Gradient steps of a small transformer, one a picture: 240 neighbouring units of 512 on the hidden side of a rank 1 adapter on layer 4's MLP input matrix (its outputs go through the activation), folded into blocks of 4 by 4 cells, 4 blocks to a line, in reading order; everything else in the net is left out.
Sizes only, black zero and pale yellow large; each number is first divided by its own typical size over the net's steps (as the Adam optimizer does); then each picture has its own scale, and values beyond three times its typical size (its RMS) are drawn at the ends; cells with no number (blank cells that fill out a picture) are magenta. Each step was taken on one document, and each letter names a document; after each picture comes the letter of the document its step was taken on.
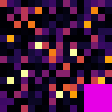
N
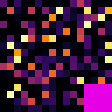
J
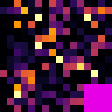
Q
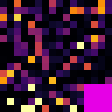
Q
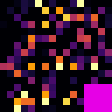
J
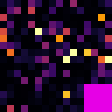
N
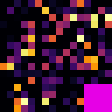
J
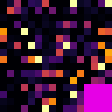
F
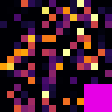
J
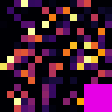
J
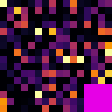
F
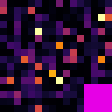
N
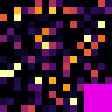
Q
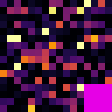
Q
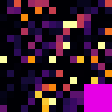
F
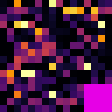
Q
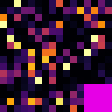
Q
